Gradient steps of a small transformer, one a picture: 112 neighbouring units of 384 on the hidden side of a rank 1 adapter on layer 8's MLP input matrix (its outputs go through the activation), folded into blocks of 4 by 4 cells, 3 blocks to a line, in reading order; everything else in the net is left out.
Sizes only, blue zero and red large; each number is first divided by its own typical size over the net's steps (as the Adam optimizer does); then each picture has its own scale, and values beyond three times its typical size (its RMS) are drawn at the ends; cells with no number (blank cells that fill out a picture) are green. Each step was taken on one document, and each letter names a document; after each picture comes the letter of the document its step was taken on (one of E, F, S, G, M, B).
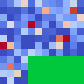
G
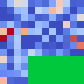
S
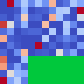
S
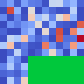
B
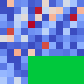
S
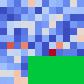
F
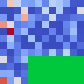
S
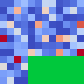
G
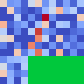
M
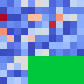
B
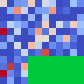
M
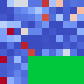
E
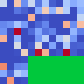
M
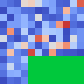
F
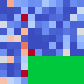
E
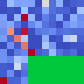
E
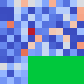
F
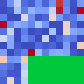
S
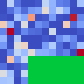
G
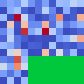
B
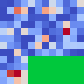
M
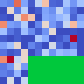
B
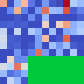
M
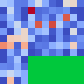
B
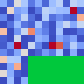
F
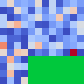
F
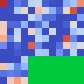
M
